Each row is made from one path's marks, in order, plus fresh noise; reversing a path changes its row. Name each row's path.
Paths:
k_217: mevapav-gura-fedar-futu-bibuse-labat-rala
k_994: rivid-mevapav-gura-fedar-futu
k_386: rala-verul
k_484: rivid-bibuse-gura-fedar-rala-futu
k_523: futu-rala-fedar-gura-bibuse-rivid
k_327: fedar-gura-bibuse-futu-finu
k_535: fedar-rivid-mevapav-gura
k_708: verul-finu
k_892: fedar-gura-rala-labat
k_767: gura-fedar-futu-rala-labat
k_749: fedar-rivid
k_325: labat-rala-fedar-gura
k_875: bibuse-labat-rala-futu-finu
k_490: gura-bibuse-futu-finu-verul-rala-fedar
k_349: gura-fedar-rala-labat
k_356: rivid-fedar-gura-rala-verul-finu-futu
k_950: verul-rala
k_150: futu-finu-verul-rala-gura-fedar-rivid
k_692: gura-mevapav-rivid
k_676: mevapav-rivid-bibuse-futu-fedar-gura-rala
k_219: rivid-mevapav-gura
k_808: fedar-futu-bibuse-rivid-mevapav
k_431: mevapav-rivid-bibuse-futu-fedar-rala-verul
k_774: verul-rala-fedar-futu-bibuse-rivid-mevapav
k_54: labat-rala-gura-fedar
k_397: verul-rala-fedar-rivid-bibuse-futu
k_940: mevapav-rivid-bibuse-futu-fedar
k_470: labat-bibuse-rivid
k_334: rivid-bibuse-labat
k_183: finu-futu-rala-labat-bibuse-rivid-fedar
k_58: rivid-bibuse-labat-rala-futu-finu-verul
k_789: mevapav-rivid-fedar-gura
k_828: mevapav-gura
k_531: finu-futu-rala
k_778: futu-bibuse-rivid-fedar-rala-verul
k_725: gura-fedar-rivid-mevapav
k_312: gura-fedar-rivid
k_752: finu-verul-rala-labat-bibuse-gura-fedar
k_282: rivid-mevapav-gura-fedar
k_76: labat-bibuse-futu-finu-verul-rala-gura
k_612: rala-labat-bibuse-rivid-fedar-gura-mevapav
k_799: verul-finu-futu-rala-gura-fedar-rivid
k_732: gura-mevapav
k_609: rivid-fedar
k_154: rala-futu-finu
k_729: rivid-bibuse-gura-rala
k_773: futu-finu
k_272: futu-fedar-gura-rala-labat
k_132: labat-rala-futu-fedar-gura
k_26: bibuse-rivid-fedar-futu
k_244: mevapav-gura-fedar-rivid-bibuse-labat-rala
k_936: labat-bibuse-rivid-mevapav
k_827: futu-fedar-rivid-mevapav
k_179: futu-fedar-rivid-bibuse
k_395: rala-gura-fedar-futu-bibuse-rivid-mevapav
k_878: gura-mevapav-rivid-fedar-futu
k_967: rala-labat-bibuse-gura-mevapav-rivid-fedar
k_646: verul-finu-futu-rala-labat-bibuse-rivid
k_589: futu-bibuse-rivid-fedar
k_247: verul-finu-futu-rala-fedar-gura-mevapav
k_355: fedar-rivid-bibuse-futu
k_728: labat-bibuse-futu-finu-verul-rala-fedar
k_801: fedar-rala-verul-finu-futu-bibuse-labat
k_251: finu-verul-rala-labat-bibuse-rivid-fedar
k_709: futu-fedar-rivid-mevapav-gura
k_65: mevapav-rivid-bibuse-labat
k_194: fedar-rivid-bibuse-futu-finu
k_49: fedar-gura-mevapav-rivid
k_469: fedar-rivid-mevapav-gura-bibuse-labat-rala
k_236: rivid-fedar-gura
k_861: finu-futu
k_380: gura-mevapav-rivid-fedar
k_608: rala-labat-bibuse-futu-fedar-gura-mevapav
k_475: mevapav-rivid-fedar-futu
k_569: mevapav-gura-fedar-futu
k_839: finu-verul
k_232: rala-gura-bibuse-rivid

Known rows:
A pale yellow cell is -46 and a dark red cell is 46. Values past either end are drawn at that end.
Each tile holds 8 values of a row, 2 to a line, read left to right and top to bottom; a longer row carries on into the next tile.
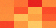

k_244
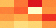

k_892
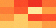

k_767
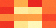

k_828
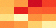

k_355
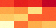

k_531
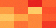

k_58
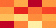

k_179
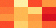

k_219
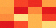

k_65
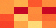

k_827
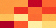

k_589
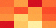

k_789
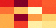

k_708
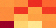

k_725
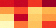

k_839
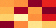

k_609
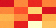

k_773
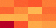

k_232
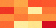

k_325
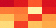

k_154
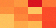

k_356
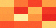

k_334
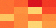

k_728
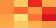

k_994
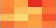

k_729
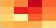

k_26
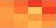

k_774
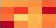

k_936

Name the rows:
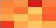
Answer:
k_469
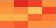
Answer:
k_646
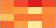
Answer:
k_752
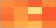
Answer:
k_608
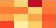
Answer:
k_236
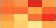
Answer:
k_569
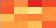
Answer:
k_76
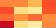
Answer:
k_732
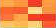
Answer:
k_272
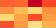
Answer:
k_490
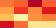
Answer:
k_940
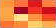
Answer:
k_475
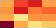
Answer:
k_312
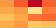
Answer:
k_801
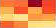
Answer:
k_194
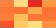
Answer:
k_709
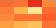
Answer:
k_247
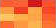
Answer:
k_431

